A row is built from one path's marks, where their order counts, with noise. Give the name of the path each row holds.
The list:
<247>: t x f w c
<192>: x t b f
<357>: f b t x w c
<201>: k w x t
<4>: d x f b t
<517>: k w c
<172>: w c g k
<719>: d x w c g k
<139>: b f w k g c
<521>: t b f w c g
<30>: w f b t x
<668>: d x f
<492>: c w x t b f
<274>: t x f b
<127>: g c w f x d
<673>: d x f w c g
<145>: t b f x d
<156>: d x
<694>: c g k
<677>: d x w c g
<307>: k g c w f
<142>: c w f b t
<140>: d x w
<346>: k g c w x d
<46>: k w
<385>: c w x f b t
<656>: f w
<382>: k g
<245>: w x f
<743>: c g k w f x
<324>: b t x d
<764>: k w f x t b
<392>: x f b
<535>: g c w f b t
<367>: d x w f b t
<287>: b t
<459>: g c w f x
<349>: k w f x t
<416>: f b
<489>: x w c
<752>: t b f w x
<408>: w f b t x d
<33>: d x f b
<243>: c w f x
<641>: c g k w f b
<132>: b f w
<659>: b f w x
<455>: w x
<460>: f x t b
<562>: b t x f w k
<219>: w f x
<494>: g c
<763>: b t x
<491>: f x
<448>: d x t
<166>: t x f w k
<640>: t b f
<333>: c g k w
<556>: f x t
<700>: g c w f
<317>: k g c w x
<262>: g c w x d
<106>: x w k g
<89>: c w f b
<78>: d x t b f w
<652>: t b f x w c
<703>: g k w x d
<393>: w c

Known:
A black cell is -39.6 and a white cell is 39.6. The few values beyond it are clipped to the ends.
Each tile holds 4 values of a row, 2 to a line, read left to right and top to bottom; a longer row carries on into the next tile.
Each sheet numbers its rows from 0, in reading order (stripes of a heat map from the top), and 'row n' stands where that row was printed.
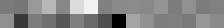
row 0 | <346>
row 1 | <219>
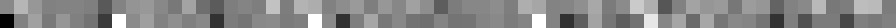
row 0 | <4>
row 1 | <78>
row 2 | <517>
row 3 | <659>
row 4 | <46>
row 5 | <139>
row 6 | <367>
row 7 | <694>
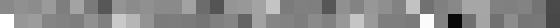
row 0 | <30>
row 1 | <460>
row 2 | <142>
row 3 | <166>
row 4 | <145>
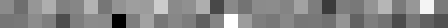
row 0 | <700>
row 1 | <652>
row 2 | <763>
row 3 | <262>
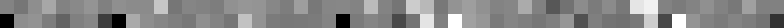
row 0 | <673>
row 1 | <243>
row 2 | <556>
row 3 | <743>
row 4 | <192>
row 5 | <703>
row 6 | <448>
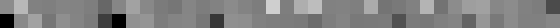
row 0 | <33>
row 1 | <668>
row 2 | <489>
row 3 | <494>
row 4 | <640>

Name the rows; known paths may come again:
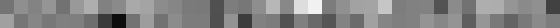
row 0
<140>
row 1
<145>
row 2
<346>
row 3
<142>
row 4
<521>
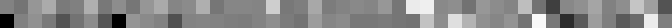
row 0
<127>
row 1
<459>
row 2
<393>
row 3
<106>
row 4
<562>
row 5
<139>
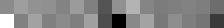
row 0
<408>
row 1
<33>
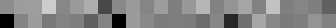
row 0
<652>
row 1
<245>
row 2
<89>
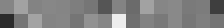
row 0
<132>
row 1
<287>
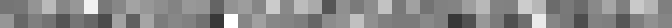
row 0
<262>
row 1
<367>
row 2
<357>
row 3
<247>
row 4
<641>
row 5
<307>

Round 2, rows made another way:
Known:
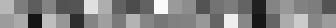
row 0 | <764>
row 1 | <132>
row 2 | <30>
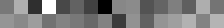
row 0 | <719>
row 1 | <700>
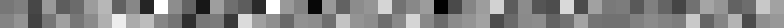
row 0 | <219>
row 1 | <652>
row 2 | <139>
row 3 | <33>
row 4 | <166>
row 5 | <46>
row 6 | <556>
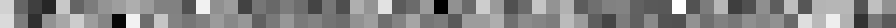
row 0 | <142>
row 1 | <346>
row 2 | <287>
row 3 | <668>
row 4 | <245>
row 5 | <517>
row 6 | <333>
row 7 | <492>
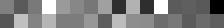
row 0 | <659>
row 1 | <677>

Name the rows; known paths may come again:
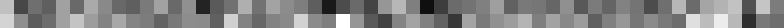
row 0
<89>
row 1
<562>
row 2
<4>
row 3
<357>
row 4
<494>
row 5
<287>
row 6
<492>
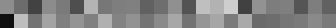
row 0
<307>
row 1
<243>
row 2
<46>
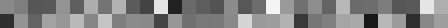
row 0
<700>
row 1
<172>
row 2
<192>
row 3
<764>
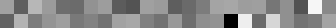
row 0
<455>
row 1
<491>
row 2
<346>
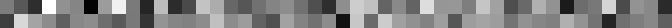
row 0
<139>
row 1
<743>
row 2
<763>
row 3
<262>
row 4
<245>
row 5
<247>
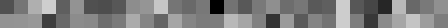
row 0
<166>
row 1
<156>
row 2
<393>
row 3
<142>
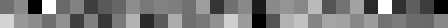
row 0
<521>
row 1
<324>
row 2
<408>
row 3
<719>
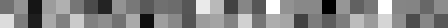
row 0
<367>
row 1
<349>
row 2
<78>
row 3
<752>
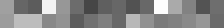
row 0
<640>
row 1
<132>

